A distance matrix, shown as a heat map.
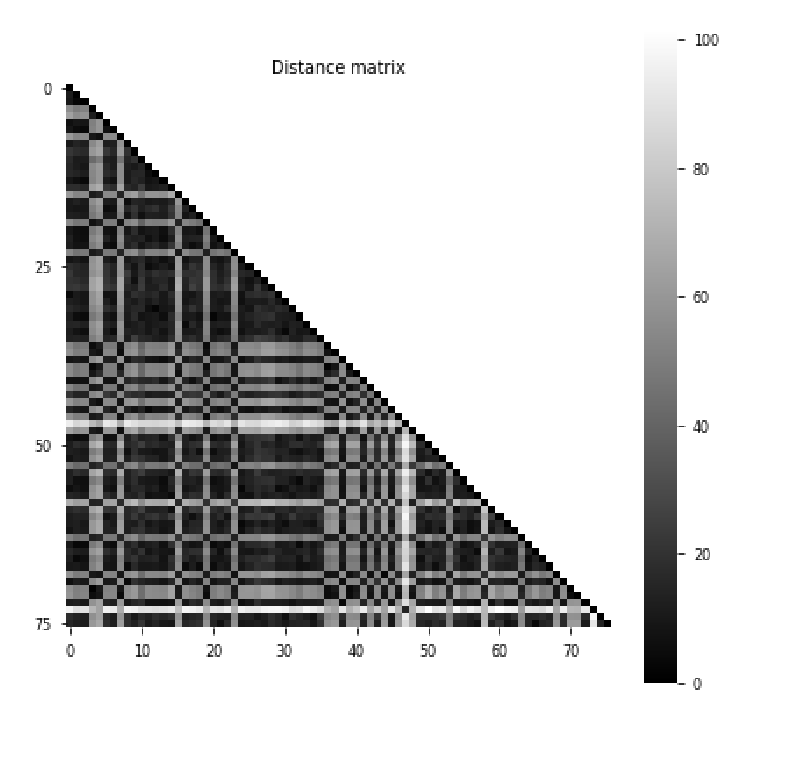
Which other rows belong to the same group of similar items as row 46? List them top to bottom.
3, 4, 7, 15, 19, 23, 36, 37, 39, 40, 42, 44, 48, 53, 58, 63, 68, 70, 71
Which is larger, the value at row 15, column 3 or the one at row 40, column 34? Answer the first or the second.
the second
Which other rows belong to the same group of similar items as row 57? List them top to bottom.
0, 1, 2, 5, 6, 8, 9, 10, 11, 12, 13, 14, 16, 17, 18, 20, 21, 22, 24, 25, 26, 27, 28, 29, 30, 31, 32, 33, 34, 35, 38, 41, 43, 45, 49, 50, 51, 52, 54, 55, 56, 59, 60, 61, 62, 64, 65, 66, 67, 69, 72, 74, 75
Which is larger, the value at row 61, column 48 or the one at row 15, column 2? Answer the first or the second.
the first
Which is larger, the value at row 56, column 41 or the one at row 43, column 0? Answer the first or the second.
the second
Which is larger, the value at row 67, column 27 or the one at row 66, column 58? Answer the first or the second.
the second
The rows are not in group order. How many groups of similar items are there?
3
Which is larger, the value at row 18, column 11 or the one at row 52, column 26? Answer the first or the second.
the second
